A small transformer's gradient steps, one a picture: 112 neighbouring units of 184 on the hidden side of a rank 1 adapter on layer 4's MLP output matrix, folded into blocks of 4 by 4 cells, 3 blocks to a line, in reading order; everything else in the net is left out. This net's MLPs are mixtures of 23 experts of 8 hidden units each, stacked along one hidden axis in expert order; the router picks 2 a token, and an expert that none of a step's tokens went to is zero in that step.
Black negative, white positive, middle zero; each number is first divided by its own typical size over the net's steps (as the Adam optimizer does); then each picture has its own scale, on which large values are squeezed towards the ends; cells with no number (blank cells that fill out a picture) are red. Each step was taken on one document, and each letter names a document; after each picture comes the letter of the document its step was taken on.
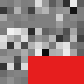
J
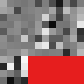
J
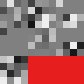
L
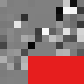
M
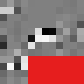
M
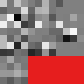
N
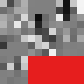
M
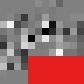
J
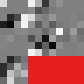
N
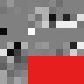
L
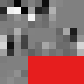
N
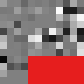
M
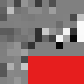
J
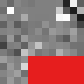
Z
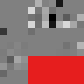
L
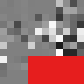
M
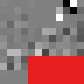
Z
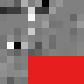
N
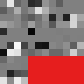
L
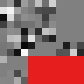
J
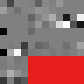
L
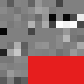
L
